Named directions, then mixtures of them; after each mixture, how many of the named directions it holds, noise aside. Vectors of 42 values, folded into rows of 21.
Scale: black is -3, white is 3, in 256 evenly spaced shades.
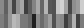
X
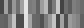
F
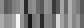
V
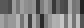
three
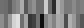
three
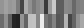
three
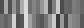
one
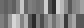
three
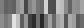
three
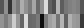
two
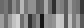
two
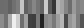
three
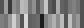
two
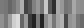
three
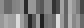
one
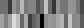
two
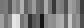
two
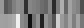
one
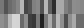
three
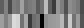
two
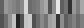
three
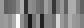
one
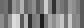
two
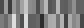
two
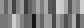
one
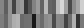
one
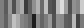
one
